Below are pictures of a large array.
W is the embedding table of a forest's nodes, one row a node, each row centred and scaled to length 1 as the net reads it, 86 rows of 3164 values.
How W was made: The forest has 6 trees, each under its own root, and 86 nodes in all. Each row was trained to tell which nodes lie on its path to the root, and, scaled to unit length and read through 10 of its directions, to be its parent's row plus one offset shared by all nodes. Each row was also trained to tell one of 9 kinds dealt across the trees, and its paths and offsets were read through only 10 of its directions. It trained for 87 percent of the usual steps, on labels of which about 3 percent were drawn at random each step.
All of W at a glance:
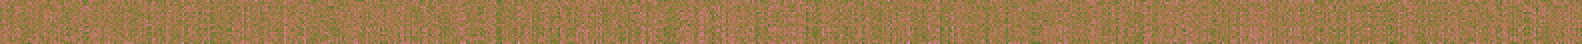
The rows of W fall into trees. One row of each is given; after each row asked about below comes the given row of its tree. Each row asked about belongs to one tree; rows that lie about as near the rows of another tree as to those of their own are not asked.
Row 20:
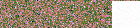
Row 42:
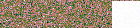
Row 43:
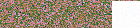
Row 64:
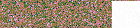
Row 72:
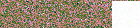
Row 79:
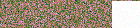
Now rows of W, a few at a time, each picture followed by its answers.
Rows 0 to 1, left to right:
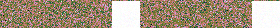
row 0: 42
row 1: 72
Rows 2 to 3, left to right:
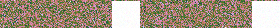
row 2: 72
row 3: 64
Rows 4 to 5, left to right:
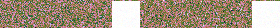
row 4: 79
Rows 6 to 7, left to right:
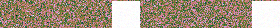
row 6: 42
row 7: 64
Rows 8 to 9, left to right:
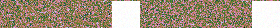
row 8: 64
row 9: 79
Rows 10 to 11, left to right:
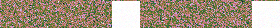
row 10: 20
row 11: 72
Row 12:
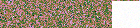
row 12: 20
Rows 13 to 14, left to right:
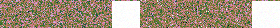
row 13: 43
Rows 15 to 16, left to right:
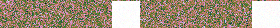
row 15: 20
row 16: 79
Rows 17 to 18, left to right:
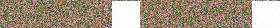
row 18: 43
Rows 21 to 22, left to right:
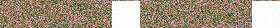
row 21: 20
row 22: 79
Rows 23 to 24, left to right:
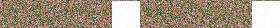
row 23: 43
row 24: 42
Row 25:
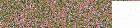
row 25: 64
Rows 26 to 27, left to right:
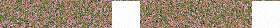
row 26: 42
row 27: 42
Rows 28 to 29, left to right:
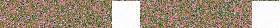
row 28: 79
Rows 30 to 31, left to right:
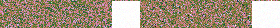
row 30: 42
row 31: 20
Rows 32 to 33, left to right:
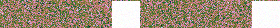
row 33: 64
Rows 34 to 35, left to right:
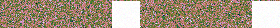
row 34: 79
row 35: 20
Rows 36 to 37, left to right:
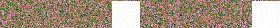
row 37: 42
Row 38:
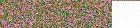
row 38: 42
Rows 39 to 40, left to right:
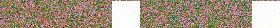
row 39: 64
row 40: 64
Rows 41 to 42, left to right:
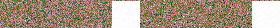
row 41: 64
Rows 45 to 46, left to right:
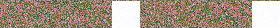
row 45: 43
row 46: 79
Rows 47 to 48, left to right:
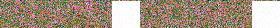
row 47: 64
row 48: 43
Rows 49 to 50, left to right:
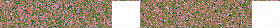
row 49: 20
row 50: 20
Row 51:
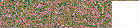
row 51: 64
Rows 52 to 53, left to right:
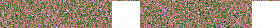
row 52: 42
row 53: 72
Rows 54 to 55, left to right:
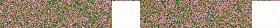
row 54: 79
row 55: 64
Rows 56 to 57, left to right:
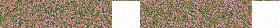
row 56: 42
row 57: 72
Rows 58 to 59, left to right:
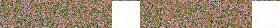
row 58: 42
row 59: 42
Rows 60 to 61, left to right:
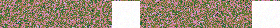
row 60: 42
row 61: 43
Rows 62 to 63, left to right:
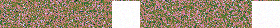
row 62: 43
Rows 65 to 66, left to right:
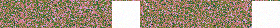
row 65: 64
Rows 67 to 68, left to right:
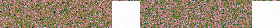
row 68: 43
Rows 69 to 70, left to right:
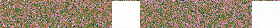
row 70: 72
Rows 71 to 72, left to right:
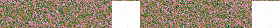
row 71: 72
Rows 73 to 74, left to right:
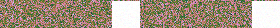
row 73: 20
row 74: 64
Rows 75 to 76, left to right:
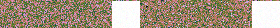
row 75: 43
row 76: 79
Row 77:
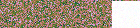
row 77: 64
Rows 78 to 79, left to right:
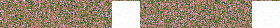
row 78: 42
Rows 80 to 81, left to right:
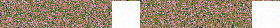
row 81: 79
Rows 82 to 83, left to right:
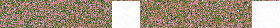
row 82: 79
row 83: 64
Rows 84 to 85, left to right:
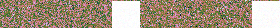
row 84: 42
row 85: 72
